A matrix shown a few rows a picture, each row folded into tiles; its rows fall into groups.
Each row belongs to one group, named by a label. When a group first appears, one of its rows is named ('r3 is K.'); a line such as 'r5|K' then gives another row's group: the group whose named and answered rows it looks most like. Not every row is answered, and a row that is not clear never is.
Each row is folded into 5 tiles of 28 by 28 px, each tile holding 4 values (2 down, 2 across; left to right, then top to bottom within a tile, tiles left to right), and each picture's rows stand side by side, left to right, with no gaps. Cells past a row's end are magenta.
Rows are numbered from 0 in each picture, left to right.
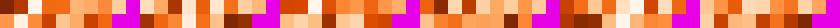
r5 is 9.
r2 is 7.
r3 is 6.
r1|9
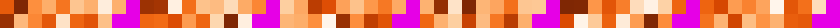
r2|9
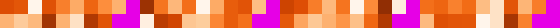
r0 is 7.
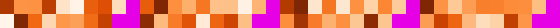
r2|6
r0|6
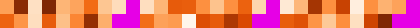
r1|9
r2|9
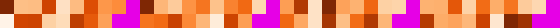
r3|9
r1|6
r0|6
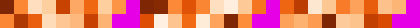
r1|7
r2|7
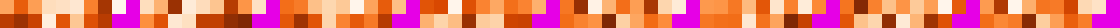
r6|7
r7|7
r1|9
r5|9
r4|7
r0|9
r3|7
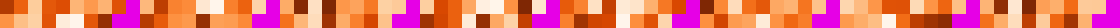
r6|9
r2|7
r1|9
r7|7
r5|6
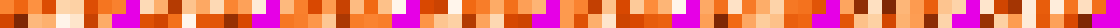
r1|9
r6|7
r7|9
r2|9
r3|7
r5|6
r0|6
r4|9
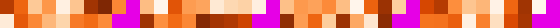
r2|9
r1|9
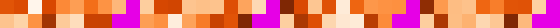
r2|6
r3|6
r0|7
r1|9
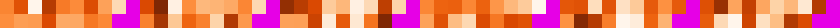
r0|7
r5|7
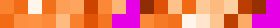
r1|6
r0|7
